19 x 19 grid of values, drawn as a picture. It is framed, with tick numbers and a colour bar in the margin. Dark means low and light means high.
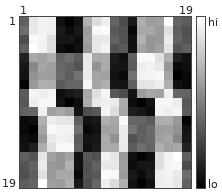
Symmetry: a half turn. Average level on the scale: 50%. Stripes: upright, repeating 3 times. Slope: none.
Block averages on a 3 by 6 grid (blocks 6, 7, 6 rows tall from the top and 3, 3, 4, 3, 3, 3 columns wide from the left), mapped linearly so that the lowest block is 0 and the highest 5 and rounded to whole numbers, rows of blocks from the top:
4 2 4 0 5 2
3 4 3 2 4 3
2 5 2 3 2 4
